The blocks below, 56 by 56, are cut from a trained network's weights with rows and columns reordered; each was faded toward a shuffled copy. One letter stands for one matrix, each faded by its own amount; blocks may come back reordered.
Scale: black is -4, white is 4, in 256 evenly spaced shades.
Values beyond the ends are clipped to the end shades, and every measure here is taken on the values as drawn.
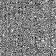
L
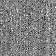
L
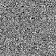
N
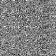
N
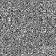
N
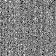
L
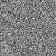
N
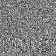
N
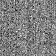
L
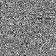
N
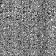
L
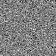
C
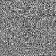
N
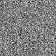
N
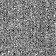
L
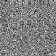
N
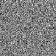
N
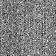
L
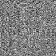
N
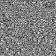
N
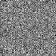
N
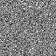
C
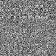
N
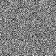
N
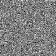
C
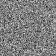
C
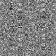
C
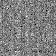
L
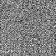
N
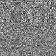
N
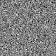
C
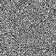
C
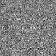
N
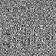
N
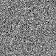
C
